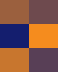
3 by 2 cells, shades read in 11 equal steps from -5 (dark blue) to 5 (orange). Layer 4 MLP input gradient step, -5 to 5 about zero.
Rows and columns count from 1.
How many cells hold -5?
1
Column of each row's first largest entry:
1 2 1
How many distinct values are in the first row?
2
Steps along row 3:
down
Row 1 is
1 -1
